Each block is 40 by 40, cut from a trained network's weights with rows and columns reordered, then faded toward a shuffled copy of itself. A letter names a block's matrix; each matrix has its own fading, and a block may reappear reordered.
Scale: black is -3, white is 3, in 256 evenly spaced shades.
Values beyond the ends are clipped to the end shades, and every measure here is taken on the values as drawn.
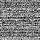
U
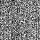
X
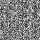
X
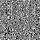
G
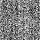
X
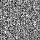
X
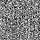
X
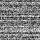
U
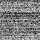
U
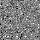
G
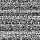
U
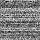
U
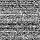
U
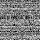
U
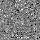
G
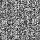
X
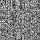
X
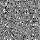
G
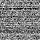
U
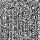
X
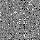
G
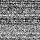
U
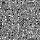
G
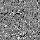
G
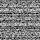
U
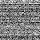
U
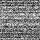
U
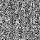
X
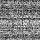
U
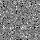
G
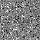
G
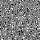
G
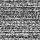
U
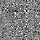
G
